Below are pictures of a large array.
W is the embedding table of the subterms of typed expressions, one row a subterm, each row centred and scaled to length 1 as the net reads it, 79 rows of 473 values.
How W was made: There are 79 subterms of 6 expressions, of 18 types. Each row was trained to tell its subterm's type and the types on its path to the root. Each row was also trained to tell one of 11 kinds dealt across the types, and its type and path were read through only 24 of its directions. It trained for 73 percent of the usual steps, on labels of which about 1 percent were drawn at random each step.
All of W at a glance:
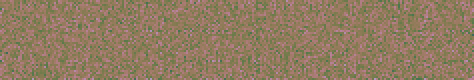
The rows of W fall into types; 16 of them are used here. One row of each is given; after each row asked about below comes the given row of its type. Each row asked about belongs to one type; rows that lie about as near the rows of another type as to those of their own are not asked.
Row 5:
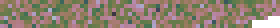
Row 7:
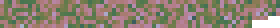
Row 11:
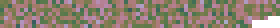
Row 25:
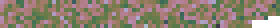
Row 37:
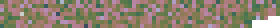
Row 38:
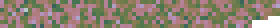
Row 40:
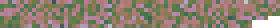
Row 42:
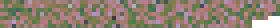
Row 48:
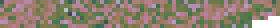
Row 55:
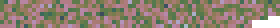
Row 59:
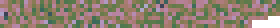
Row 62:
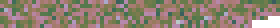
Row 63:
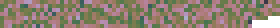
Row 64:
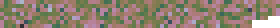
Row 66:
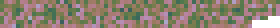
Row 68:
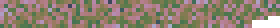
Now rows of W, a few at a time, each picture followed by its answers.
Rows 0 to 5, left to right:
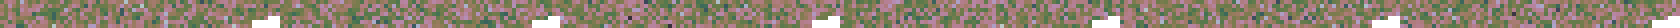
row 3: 64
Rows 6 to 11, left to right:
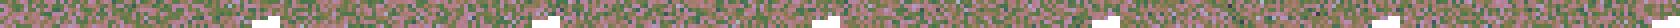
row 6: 38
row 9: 25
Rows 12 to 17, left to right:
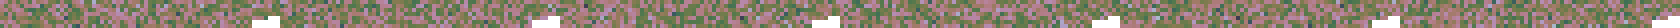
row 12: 66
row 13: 68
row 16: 5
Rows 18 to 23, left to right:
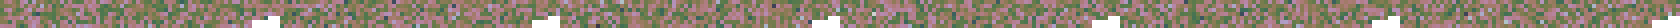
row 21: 55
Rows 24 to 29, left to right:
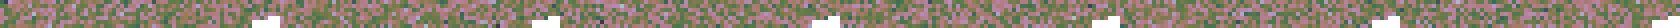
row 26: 68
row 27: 7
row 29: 25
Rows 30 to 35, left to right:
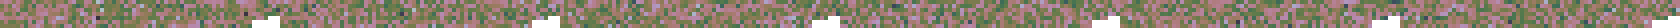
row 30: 40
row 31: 40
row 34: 62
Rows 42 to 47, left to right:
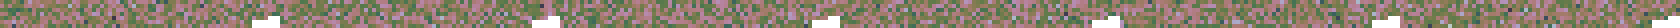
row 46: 38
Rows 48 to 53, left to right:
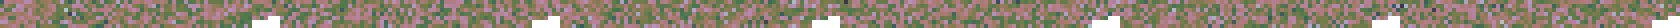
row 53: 55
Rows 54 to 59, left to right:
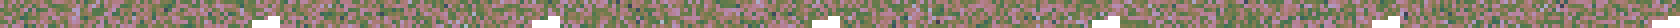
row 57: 64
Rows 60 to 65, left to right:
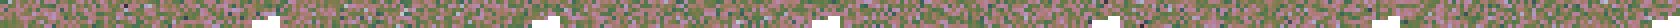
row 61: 25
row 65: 40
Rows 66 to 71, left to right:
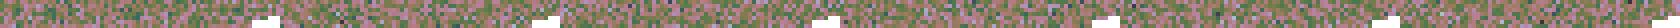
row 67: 66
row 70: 42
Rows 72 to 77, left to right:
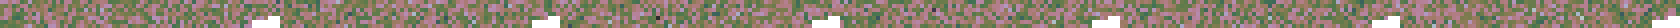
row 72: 68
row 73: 64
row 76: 38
